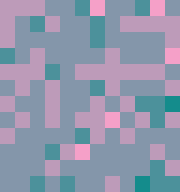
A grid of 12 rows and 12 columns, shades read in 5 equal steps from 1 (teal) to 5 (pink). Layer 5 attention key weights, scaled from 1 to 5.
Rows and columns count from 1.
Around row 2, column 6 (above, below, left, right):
2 3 3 2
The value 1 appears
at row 7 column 12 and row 12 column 10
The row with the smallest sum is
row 12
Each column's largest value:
4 4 4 4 4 5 5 5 4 4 5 5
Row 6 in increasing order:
2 3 3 3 3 3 3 3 4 4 4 4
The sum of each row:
41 40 37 39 44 39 36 43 38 39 37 31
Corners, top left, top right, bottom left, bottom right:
4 3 3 2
